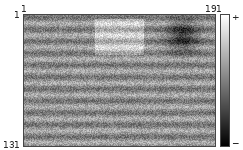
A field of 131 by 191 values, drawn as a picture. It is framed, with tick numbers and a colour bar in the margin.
Stripes: horizontal, repeating 11 times. Odd patch: higher, in the top middle. Dips: one, in the top right. Ninth with the lowest average: top right. Ninth with the highest average: top middle. Slope: none.
